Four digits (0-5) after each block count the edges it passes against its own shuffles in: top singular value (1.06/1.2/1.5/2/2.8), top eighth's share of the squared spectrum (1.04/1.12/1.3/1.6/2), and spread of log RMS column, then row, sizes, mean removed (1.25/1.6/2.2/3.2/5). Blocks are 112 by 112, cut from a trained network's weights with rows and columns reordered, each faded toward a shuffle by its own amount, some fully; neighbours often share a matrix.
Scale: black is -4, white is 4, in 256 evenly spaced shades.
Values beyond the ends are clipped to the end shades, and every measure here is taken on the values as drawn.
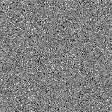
3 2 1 1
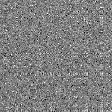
4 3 1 2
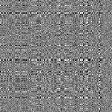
5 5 3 4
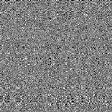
4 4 2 3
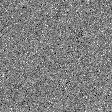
0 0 0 0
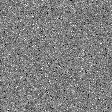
0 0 0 0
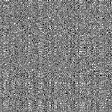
4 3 1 3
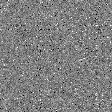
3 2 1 1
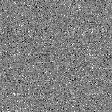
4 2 1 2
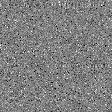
3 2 0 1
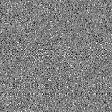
4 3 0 2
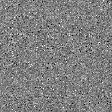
3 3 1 1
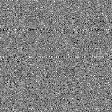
4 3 1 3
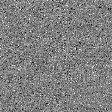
3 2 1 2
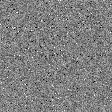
2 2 0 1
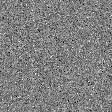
0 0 0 0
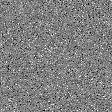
0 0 0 0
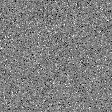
0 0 0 0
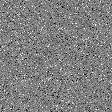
1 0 0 0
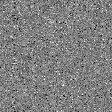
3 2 1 0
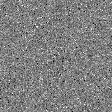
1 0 0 0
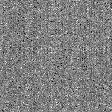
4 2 0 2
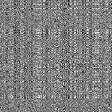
5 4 2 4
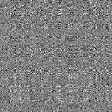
4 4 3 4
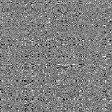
4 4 3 3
